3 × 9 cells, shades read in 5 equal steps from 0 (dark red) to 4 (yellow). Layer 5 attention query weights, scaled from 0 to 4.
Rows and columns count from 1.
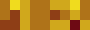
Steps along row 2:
down up down same down up up down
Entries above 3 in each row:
2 0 0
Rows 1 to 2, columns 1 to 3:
2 4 3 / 2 1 3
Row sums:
25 18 18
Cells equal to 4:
2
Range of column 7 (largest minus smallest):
1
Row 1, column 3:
3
